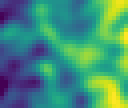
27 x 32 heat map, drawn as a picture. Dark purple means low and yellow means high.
Ninth with the highest average: bottom right. Grain: blotchy. Lone odd cells: none. Ninth with the lowest average: bottom left. Slope: up to the right.
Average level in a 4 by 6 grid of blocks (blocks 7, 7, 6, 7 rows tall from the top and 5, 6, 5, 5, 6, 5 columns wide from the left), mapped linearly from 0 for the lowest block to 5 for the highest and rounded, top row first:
0 2 3 2 3 5 | 2 2 3 3 4 4 | 0 1 3 3 4 4 | 0 1 3 2 4 5
